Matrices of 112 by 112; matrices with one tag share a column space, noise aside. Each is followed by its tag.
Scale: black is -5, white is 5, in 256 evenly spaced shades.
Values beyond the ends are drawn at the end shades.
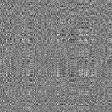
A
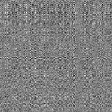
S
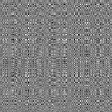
A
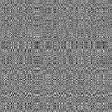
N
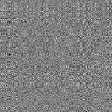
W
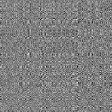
W
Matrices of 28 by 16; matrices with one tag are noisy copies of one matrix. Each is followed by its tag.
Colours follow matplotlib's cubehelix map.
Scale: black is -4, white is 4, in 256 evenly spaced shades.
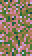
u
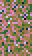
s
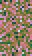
u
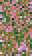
u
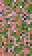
s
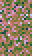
s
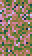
s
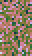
u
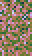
s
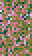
s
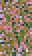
u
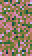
u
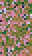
s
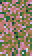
u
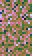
s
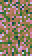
u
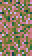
u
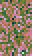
u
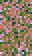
u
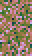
u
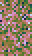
s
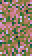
u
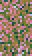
u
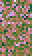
s
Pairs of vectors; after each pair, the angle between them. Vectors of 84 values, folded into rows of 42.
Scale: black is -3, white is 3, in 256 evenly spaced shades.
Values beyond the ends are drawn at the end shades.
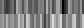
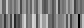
orthogonal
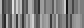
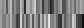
orthogonal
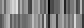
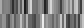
partly opposed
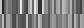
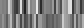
partly aligned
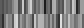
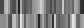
orthogonal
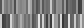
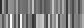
partly aligned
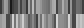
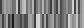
orthogonal
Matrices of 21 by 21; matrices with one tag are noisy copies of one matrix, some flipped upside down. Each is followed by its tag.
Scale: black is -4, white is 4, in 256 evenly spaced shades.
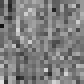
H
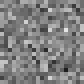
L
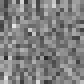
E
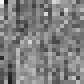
H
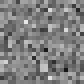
L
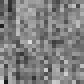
H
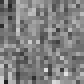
H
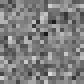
L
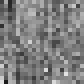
H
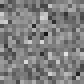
L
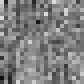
H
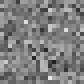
L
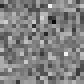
L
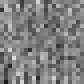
E
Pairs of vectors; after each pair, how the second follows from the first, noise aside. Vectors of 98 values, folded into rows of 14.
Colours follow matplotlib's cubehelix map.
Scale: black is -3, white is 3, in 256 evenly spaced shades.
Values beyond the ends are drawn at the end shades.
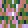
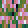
negated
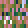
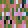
negated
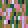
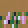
partly zeroed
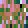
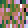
negated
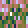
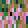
negated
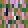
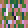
negated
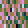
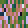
shuffled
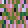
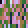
shuffled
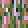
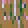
partly zeroed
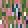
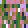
shuffled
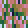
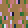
partly zeroed
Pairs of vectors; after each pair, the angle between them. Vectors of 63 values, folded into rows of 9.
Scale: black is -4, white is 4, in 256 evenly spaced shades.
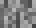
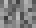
nearly opposite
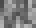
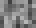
nearly opposite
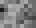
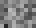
partly aligned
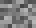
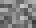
nearly opposite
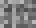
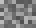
orthogonal
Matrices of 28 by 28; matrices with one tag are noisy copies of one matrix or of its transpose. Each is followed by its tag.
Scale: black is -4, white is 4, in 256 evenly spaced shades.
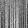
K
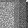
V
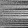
K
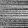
K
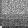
V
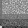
V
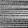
K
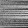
K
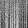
K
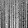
K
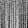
K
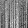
K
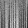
K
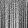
K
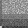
V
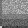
V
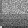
V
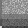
V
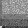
V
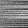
K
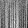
K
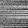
K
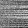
K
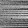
K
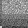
V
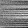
K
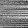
K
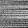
K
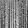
K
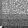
V
